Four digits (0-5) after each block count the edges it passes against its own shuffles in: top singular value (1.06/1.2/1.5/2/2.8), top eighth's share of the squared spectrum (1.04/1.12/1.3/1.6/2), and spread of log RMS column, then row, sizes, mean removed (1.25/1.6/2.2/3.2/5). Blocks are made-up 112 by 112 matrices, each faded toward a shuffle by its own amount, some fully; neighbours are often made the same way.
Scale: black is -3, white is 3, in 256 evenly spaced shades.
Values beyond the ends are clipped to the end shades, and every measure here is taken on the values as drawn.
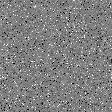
1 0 0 0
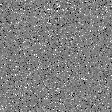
3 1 0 0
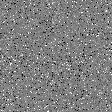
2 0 0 0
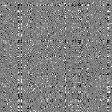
5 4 3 3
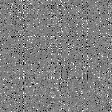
4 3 2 2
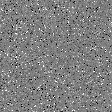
2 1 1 0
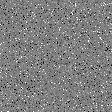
0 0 0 0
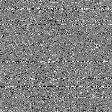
2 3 0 3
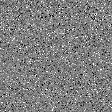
0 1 0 2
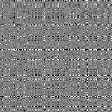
5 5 3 4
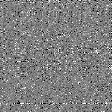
4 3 2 2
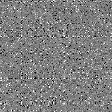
4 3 1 2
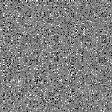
4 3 2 2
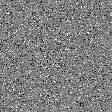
2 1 0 0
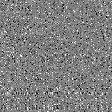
4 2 1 1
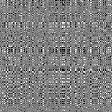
5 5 4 4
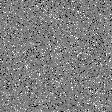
1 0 0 0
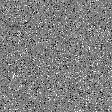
3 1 0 0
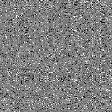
4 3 2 2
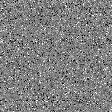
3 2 0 1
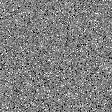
2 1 0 0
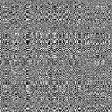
5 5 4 4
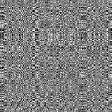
5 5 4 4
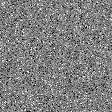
1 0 0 0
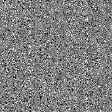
1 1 3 0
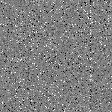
3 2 1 0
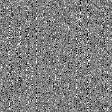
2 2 4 0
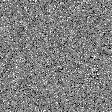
1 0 0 0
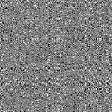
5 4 3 3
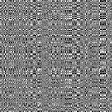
5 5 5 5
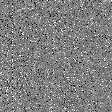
1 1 1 0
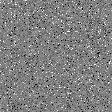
1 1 1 0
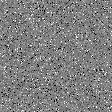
0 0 0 0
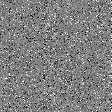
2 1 1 0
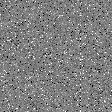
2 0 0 0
